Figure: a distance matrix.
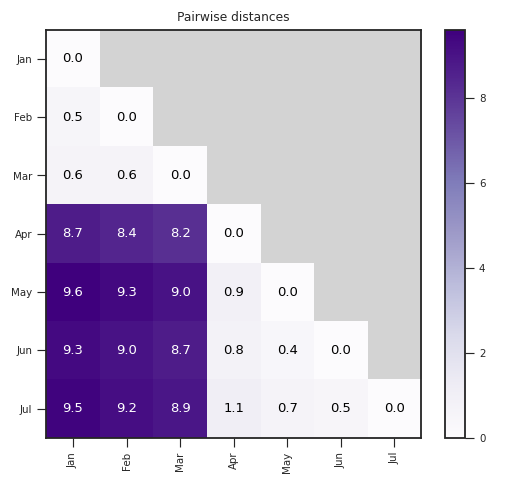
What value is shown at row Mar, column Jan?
0.6
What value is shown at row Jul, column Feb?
9.2
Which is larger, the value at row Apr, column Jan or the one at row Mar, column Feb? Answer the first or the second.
the first
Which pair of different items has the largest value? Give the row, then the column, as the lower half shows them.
May, Jan
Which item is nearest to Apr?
Jun
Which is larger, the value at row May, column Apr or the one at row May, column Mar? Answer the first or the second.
the second
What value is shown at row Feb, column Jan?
0.5
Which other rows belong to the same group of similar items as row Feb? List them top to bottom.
Jan, Mar
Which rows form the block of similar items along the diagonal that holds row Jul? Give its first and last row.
Apr to Jul
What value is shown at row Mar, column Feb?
0.6
